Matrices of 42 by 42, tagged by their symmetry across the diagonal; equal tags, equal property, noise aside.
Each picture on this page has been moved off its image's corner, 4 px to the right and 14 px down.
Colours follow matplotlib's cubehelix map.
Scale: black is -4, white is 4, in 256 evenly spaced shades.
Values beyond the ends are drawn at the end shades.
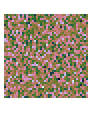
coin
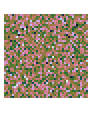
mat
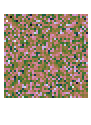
mat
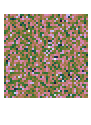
coin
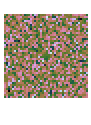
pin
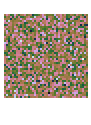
mat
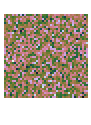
coin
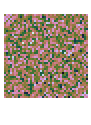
pin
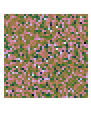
pin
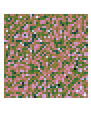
pin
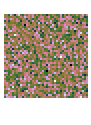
mat
